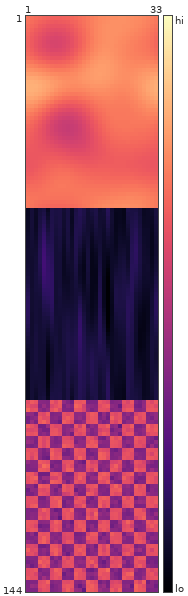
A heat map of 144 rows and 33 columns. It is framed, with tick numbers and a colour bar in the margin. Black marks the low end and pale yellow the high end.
The table splits into 3 rows of 1 panel. Panel 1,1: high, smooth. Panel 2,1: very low, streaked downward, faint in contrast. Panel 3,1: middling, checkered, strong in contrast.
